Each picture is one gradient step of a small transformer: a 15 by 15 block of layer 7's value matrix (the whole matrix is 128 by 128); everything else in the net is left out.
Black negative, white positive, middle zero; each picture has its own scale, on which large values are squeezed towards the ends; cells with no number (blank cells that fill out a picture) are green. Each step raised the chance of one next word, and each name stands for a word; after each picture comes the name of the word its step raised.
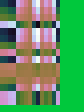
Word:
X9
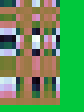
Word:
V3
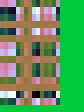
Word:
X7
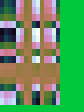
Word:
X9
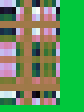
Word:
X7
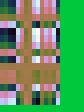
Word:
X9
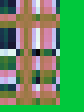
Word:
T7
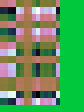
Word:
X7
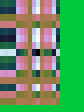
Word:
T7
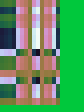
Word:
T7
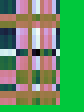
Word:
T7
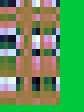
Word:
V3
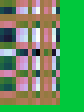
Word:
T7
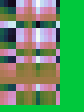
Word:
X9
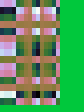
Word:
X7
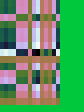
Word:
T7
